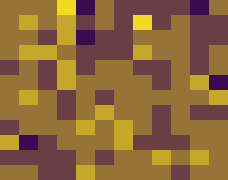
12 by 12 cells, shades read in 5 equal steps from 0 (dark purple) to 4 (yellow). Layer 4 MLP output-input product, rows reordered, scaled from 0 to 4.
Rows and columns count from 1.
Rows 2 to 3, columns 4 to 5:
3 1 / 3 0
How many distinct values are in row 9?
3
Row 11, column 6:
1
